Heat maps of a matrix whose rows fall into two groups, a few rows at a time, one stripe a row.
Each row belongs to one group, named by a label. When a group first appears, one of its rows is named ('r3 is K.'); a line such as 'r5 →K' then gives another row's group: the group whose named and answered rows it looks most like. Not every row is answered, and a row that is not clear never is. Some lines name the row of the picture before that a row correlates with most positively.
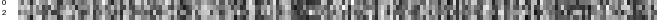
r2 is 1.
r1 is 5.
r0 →5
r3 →5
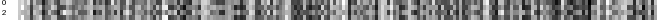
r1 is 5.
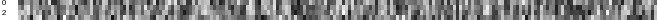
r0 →1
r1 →5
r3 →5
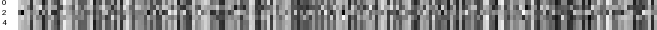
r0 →1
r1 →5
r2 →1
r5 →1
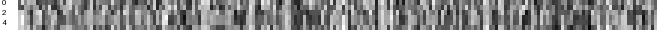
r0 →1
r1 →1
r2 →5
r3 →5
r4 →5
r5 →1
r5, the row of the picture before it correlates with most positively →3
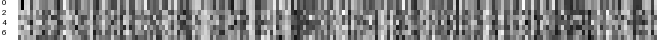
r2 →5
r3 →1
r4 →5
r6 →1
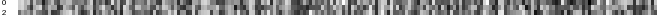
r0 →1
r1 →5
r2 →1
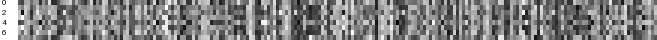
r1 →5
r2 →5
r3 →5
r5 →5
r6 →5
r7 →1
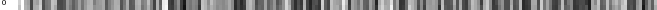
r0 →5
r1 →5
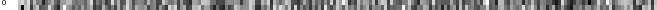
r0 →1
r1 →1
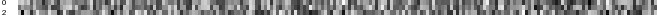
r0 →1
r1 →1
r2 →5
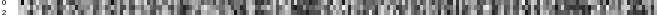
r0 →5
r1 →5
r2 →5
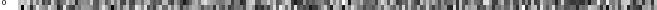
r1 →5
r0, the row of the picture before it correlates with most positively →1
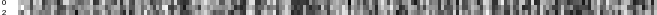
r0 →5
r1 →5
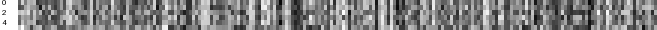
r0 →1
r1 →1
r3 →1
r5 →5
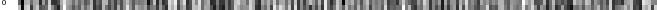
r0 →1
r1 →1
